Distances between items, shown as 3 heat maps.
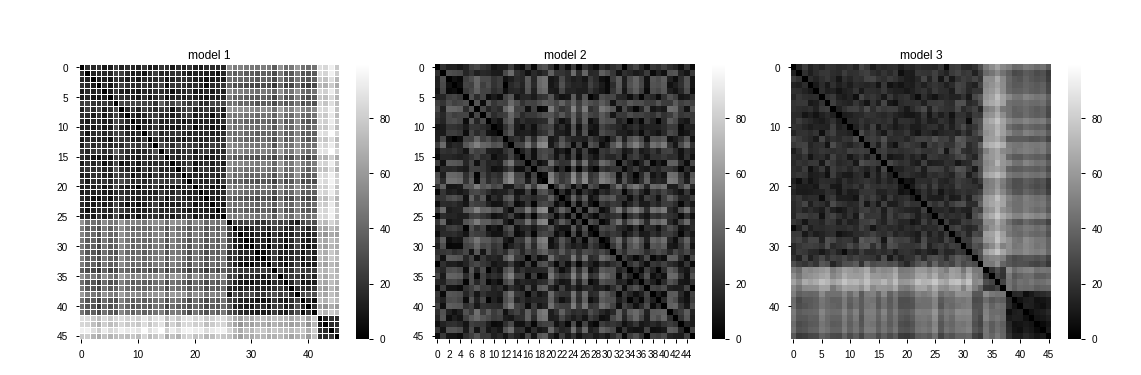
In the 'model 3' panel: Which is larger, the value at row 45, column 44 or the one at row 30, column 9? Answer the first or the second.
the second
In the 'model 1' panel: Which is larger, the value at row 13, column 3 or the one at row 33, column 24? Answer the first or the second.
the second
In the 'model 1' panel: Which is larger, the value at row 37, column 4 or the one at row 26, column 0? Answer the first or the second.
the second
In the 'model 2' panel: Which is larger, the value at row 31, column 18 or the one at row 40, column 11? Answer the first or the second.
the first
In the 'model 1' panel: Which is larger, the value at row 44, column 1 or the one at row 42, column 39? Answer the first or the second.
the first
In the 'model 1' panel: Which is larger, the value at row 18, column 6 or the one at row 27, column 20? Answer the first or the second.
the second
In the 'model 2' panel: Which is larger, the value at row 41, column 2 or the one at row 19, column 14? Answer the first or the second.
the second
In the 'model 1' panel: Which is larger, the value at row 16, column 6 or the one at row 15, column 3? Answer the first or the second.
the first
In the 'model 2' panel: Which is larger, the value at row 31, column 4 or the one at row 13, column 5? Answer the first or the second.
the second
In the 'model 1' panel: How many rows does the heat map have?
46
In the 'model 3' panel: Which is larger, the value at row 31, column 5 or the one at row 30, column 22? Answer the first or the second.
the second
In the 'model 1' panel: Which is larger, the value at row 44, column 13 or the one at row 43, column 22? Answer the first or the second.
the first
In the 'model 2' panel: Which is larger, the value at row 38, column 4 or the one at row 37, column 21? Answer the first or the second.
the first
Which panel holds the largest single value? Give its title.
model 1
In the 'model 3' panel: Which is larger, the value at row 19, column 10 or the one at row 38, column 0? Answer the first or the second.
the second
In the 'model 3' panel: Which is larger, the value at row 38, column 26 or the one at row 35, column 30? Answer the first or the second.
the second
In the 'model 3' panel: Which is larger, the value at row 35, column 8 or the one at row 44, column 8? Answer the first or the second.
the first
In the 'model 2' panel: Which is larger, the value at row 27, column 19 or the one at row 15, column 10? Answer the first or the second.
the first
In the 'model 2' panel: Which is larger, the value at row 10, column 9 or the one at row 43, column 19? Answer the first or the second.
the second
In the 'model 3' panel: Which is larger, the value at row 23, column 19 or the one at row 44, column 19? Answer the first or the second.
the second
